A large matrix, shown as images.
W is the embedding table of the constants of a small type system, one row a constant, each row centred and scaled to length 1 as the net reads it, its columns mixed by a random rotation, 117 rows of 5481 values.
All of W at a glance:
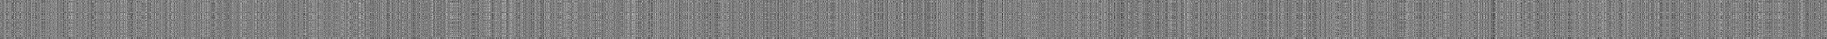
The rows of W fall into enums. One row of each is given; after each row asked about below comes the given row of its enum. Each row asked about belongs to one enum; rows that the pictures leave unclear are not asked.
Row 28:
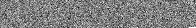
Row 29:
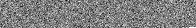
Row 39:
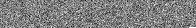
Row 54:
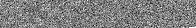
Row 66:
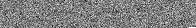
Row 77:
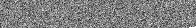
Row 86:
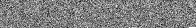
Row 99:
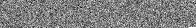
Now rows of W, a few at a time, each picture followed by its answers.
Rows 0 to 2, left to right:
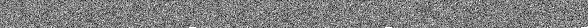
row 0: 39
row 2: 54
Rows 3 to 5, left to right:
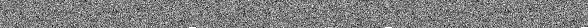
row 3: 66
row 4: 86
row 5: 66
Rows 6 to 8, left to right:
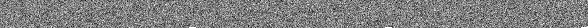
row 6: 39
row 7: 66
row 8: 77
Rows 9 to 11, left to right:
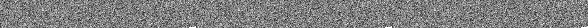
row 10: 77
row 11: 77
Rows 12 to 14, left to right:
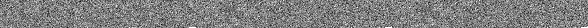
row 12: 86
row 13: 54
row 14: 54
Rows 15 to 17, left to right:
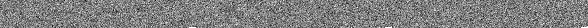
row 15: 66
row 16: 54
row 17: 77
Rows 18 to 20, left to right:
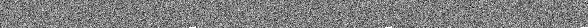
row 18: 77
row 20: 99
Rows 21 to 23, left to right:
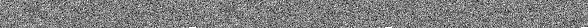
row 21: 54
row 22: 54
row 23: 66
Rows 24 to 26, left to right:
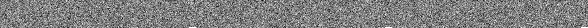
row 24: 28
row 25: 29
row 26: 39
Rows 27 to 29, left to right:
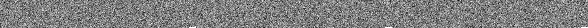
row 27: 77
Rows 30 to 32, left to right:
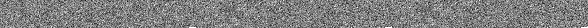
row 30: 39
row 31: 54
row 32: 54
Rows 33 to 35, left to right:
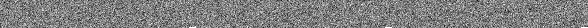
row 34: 39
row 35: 66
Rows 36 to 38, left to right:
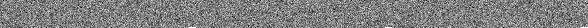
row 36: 99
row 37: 66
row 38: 99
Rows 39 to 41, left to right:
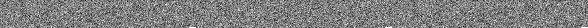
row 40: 77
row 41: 39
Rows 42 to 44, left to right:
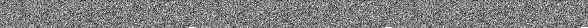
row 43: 39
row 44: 39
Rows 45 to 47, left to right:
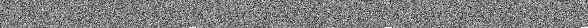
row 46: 28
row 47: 28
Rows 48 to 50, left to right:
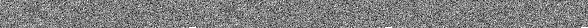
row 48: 54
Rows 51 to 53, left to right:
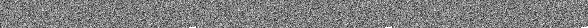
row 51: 77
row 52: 77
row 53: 77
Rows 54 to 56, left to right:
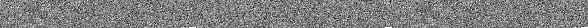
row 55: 28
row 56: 54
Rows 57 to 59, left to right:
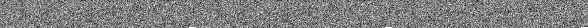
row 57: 39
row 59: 66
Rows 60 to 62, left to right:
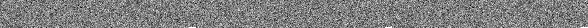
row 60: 99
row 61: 77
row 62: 99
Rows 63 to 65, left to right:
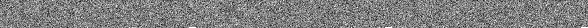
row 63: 86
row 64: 54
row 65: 39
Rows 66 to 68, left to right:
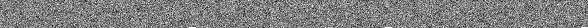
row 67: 86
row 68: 39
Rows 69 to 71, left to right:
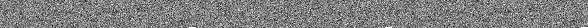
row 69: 66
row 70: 77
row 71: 66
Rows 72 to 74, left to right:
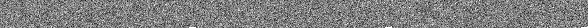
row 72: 39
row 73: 77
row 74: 54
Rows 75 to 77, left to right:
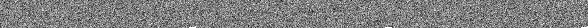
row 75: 77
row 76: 66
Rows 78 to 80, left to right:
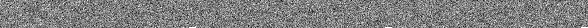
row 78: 54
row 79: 66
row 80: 39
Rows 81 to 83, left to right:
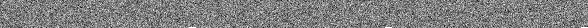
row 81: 99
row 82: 39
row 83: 66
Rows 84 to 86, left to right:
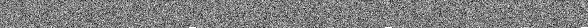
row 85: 28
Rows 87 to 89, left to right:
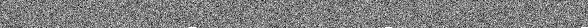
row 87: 99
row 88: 29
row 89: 39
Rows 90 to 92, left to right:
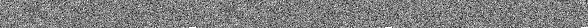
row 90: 54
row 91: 54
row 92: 28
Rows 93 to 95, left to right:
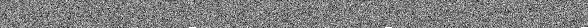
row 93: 28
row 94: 39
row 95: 66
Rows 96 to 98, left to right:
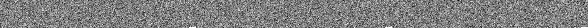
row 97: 77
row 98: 29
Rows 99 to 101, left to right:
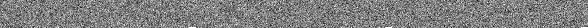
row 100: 54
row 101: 66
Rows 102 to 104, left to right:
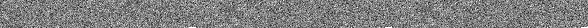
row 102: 99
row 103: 54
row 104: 54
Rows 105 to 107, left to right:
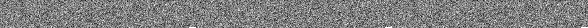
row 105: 39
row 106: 77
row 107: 39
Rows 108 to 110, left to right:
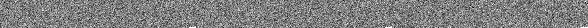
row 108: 77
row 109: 77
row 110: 99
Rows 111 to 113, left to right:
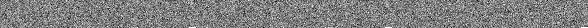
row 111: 28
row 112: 86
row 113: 66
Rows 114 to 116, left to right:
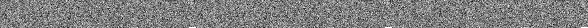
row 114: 28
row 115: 28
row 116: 86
